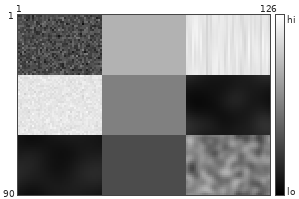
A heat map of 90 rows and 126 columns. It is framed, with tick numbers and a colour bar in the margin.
It is made of 3 by 3 panels. Panel 1,1: low, fine-grained. Panel 1,2: high, flat. Panel 1,3: very high, streaked downward, faint in contrast. Panel 2,1: very high, fine-grained, faint in contrast. Panel 2,2: middling, flat. Panel 2,3: very low, smooth, faint in contrast. Panel 3,1: very low, smooth, faint in contrast. Panel 3,2: low, flat. Panel 3,3: middling, blotchy.
